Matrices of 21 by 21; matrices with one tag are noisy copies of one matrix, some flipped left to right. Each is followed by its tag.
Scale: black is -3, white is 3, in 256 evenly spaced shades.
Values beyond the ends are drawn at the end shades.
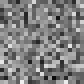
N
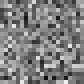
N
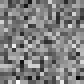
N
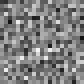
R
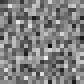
R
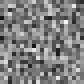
R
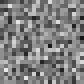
R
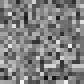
N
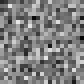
R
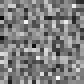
R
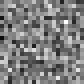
R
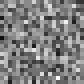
R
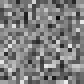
N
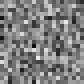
R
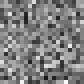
N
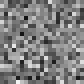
N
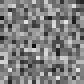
R
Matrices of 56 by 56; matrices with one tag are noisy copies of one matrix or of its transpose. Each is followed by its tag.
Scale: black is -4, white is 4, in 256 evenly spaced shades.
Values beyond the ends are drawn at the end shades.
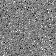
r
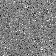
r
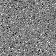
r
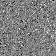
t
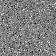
r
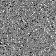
t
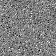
r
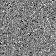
t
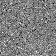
t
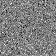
t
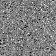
t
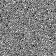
r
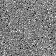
r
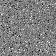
r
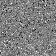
t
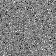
r
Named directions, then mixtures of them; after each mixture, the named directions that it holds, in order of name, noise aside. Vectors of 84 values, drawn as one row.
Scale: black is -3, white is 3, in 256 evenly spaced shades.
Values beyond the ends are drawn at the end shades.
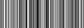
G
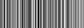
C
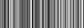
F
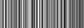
C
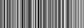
C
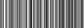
F, G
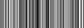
F, G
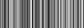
F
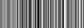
C, G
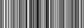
G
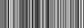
F, G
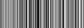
C, G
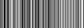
C, F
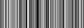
G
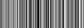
C, G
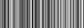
F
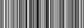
G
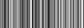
F
